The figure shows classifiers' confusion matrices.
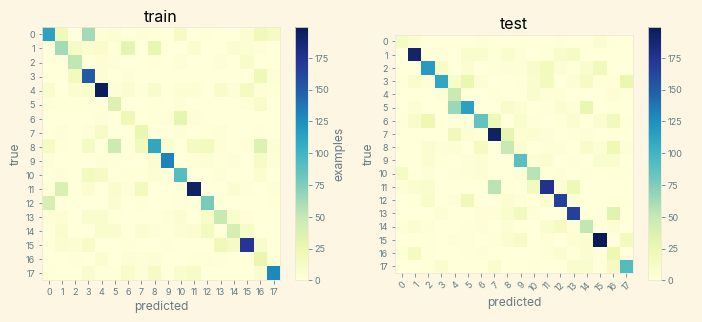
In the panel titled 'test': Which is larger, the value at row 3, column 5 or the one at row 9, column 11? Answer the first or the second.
the first
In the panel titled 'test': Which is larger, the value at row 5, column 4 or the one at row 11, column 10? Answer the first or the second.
the first
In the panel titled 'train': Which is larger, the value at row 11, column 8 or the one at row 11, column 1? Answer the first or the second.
the second
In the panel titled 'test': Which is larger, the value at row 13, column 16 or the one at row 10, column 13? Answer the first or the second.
the first
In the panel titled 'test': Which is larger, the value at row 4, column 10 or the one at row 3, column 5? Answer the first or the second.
the second
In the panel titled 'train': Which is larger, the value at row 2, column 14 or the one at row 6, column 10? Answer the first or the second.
the second
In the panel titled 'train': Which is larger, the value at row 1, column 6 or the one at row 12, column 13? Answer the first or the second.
the first
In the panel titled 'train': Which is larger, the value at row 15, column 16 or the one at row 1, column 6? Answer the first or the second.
the second
